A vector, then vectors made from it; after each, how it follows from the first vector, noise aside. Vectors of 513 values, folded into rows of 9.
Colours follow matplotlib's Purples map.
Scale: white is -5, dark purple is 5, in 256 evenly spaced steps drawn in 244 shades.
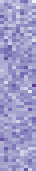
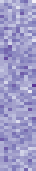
copied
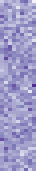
copied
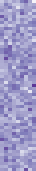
copied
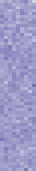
shrunk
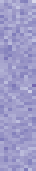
shrunk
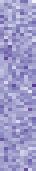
copied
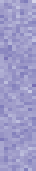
shrunk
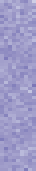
shrunk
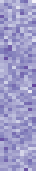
copied
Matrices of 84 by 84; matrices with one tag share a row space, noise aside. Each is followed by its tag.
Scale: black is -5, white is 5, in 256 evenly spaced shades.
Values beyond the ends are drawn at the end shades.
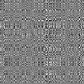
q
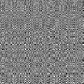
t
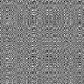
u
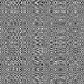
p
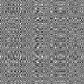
p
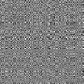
t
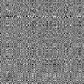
u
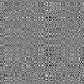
q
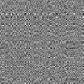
t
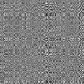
q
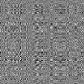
p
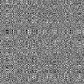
u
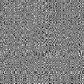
q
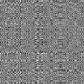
p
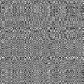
t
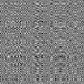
p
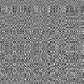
t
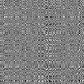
q
